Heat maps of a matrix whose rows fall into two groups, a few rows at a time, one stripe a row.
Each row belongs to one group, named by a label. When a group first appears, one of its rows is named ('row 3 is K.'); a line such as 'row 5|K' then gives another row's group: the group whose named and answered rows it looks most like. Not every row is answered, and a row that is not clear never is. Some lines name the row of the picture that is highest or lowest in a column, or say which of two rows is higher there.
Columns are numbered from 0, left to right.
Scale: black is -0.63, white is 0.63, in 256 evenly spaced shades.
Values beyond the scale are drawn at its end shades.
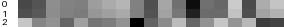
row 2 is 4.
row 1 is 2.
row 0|2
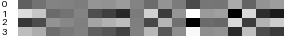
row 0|2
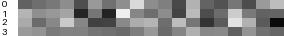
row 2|4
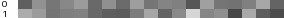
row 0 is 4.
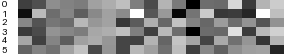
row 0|2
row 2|4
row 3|2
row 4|4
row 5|4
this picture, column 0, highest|4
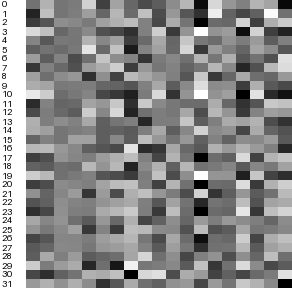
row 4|4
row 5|4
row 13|4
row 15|4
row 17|2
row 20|2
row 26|2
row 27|2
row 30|4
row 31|4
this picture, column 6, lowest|29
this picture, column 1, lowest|30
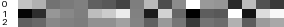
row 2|2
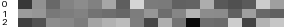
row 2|2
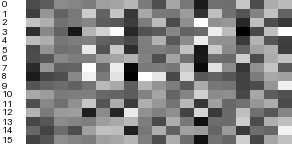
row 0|2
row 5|4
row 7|4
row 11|4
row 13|2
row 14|4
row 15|2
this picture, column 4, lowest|12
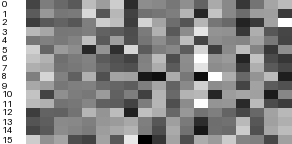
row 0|4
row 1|4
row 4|4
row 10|4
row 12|4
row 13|2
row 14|2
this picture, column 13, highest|8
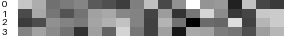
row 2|2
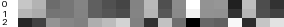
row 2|2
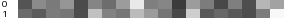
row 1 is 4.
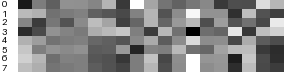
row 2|4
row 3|2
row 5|4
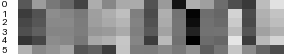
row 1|2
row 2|2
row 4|2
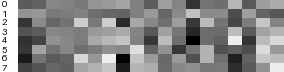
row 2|4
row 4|2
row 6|4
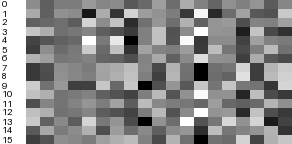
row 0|4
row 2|4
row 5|4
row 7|2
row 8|2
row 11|4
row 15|2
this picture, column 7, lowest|4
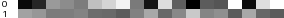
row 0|2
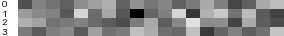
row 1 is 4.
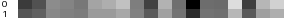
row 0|2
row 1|2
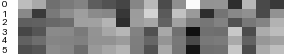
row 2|4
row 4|2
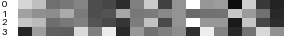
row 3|4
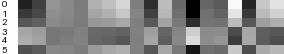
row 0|2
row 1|2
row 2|2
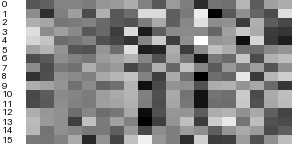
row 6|2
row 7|4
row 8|2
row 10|2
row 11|2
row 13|4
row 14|4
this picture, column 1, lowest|1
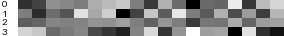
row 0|2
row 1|4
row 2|2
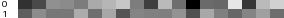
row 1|4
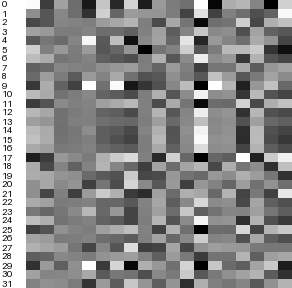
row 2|2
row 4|4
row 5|4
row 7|2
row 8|4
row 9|4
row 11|2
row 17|2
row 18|4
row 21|4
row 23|4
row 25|2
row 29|4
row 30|4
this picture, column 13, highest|9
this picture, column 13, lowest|0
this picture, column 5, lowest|29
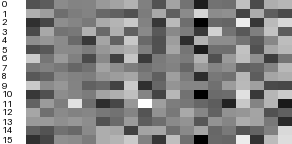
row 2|2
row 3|4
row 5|2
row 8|2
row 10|2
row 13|4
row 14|4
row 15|2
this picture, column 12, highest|1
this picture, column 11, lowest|4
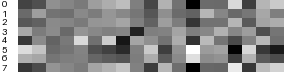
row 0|2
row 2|2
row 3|4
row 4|4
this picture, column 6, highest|4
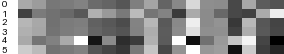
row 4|4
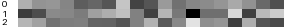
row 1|2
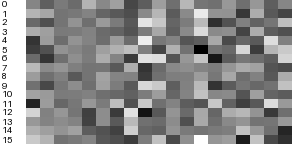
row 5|2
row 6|4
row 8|4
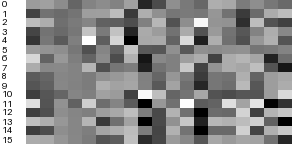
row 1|4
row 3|4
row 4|4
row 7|4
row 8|2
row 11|4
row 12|2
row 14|2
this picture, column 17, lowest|11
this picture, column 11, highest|11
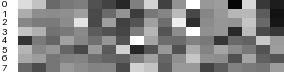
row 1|4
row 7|4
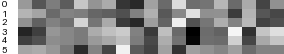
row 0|4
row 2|4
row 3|2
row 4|2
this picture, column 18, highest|3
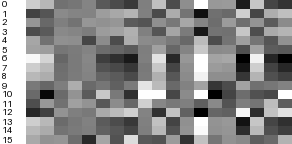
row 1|2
